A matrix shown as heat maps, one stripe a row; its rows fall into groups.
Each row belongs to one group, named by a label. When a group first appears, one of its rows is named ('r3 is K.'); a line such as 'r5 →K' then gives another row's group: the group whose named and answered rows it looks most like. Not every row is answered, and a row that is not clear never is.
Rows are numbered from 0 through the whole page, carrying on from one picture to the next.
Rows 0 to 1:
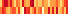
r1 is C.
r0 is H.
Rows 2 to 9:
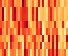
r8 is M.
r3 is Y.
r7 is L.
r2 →L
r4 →Y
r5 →Y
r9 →C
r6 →M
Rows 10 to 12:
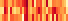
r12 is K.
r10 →K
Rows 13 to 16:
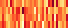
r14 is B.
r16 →C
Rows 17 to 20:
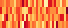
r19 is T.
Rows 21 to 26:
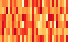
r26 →T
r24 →C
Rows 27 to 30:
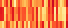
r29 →M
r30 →T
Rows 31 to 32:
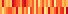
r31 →B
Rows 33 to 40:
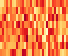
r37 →Y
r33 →T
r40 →L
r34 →H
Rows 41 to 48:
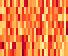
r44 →T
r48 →L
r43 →M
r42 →T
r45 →T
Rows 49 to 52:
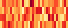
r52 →H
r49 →H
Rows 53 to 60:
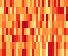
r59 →C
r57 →H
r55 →B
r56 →B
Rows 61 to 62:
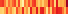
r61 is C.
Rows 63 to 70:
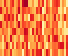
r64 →M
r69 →T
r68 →L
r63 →L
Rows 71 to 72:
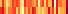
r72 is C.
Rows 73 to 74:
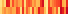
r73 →T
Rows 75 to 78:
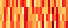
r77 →L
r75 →H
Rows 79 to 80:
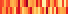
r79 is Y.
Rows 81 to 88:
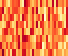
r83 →L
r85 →H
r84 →T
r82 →Y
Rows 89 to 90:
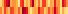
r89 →H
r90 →L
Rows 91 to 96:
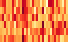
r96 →L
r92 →B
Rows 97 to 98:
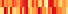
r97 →Y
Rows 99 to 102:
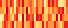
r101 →T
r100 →T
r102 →H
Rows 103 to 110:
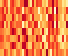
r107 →L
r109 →L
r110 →K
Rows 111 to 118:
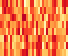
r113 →L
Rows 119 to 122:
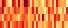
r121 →L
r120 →Y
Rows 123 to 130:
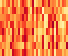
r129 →L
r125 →Y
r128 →B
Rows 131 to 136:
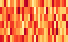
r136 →Y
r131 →B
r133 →H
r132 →M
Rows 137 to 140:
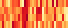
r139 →Y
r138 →K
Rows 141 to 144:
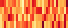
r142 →K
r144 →B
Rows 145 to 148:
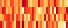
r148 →M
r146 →C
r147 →H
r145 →L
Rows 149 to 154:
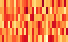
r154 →Y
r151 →H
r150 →K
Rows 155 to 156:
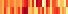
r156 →L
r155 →K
